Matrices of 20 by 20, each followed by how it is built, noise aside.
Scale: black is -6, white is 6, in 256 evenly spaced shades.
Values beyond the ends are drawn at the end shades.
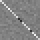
diagonal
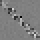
banded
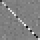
diagonal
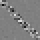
banded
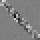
banded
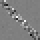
banded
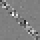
banded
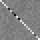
diagonal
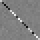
diagonal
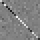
diagonal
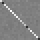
diagonal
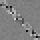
banded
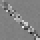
banded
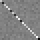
diagonal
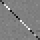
diagonal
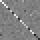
diagonal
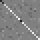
diagonal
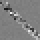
banded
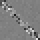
banded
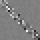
banded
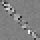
banded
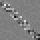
banded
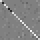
diagonal
